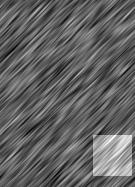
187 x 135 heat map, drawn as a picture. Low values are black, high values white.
Streaks slant up to the right. In the bottom right lies a patch that is higher than the rest. Overall the values sit about 40% of the way up the scale. The ninth with the highest average is the bottom right.
